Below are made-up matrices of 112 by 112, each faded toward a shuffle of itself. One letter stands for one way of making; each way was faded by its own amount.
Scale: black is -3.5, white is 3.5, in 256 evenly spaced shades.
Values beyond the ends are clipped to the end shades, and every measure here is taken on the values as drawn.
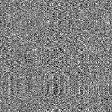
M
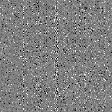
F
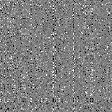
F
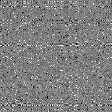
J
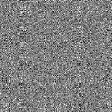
M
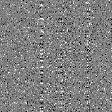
F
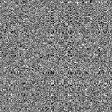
M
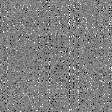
F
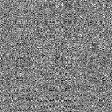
M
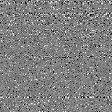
J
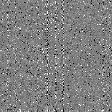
F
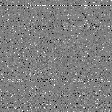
J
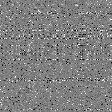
J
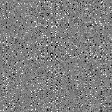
F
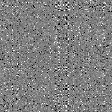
F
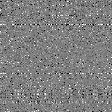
J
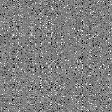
F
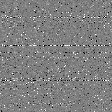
J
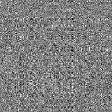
M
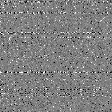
J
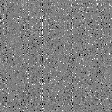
F
